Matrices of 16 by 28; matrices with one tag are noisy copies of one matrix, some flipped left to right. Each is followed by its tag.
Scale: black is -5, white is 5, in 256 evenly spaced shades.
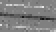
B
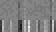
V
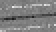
B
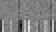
V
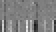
V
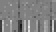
V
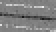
B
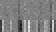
V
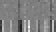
V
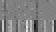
V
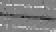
B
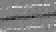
B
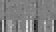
V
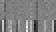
V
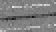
B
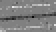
B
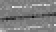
B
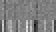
V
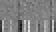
V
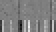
V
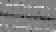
B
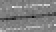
B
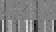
V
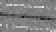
B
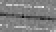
B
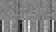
V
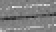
B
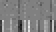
V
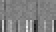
V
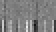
V
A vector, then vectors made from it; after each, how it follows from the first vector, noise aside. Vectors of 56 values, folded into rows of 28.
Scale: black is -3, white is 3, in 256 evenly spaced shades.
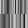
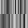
copied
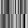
copied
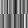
sign-scrambled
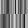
copied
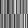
sign-scrambled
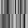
copied
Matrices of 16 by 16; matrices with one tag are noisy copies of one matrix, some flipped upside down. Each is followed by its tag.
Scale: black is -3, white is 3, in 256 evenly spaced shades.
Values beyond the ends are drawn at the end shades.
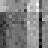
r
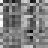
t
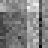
r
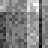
r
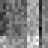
r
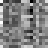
t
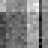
r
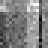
r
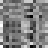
t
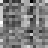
t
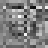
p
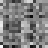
t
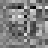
p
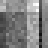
r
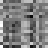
t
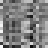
t
